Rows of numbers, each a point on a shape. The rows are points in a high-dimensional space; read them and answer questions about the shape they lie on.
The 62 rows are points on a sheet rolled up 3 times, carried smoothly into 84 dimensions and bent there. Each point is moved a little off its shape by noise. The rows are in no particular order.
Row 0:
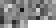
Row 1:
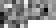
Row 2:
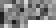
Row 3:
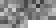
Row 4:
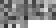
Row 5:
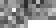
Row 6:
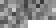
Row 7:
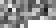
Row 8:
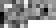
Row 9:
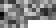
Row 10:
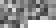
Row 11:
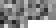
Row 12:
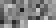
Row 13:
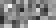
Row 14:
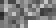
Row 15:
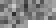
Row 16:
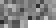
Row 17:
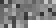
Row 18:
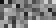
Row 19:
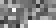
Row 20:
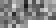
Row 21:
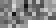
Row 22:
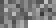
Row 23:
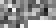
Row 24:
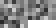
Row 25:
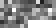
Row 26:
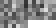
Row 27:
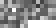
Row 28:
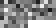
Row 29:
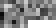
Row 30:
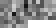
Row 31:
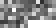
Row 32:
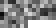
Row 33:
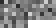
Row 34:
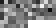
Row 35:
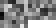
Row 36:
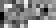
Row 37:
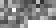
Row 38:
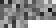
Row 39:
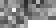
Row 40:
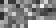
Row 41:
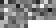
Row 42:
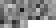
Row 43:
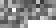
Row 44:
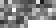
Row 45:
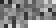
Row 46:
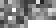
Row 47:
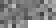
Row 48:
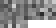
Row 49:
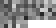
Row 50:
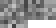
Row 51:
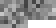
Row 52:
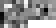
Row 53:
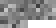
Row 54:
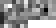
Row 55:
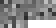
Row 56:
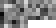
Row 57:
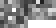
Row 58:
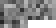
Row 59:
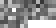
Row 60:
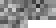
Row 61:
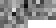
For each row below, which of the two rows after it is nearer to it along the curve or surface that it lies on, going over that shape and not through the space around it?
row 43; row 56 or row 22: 56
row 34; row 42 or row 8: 8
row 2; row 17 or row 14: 14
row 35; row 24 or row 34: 34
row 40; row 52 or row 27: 52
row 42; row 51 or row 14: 51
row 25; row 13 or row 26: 26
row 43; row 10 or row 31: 10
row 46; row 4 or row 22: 4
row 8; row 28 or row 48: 28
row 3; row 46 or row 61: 61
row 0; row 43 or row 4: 43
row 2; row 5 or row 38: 5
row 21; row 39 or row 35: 39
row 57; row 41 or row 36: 36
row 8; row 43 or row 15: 43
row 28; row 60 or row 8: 8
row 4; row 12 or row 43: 43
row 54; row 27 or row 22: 27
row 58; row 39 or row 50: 50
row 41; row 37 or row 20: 20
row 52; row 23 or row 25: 23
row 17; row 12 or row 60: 60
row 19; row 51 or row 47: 51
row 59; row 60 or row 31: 60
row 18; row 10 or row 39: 39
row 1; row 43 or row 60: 43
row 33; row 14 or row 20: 14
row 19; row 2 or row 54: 2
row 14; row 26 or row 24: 24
